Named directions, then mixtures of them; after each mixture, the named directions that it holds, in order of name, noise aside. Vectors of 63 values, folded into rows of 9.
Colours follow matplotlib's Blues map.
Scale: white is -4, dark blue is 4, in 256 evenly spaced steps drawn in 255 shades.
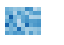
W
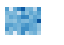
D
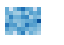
D, W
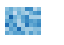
W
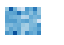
D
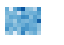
D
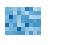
W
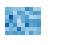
W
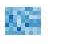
W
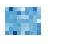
D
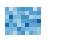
D, W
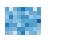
D, W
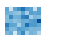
D, W
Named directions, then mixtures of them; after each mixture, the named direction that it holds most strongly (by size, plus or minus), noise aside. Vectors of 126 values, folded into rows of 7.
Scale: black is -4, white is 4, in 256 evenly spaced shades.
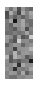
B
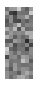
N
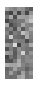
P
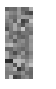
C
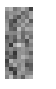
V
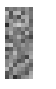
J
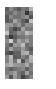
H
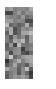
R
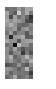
P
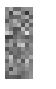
H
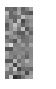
C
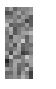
R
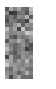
N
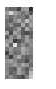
R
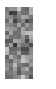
N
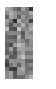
V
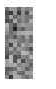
H
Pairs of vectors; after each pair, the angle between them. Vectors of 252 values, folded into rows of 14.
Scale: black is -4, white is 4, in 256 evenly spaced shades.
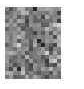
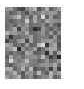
partly opposed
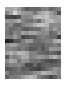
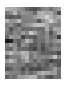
nearly parallel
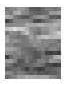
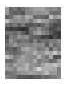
nearly opposite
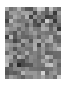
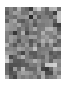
partly aligned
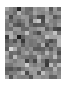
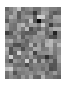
partly opposed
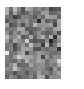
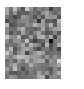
nearly parallel
